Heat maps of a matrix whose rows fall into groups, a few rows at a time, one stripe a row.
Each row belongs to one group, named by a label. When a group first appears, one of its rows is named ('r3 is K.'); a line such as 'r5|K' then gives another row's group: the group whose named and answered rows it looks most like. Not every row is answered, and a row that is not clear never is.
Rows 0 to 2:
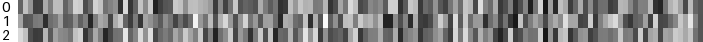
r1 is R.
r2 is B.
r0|B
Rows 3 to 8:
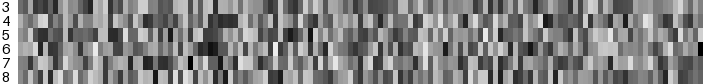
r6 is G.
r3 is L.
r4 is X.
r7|X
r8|B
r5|L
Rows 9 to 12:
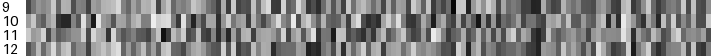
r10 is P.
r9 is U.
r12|U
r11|G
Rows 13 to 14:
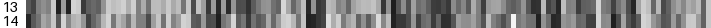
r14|U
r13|U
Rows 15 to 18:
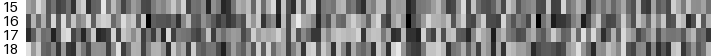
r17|R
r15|G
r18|G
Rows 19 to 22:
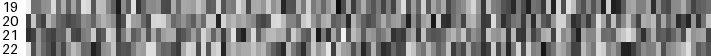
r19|B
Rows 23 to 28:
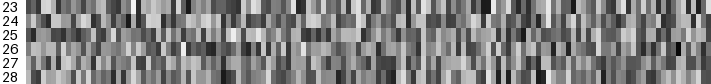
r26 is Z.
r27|B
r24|B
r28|B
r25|R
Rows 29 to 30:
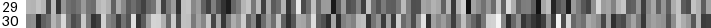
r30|B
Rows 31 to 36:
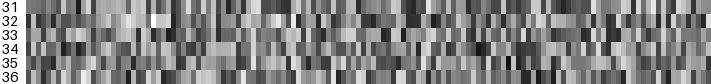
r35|R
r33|X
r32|P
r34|P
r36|B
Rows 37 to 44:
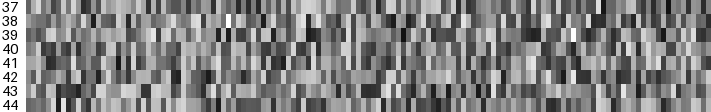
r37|Z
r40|L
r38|B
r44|U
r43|P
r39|U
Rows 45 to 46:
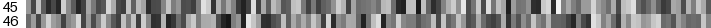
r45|R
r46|X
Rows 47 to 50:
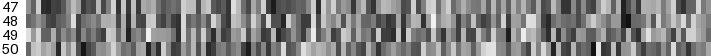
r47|L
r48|L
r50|Z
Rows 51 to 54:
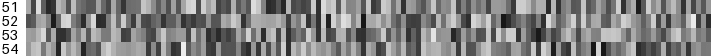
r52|R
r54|Z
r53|G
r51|L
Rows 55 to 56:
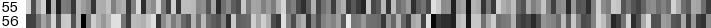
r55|G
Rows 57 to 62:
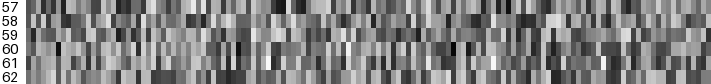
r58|P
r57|L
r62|X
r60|U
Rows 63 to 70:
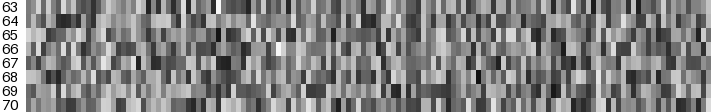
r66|Z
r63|Z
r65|G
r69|U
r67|X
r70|P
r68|G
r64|P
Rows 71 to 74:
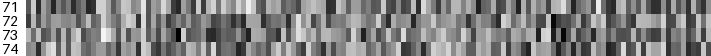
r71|P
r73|Z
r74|X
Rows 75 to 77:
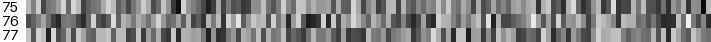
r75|Z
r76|R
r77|G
